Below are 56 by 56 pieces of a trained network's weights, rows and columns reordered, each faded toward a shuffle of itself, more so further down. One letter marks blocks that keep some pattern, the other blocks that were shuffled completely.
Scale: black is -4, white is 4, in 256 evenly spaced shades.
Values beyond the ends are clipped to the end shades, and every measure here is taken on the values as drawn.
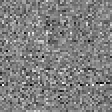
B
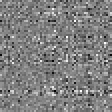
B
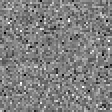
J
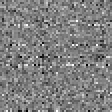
B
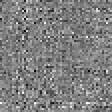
B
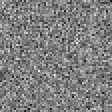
J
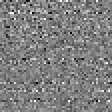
B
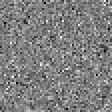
J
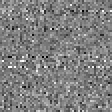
B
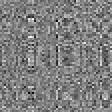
B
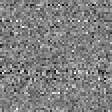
B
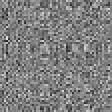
B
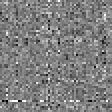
B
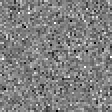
J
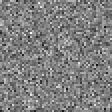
J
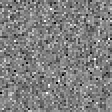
J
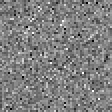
J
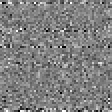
B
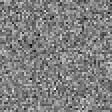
J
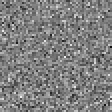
J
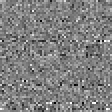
B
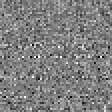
B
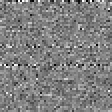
B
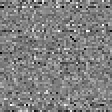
B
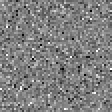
J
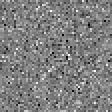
J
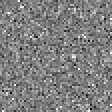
J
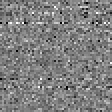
B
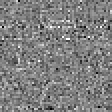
B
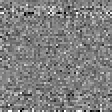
B
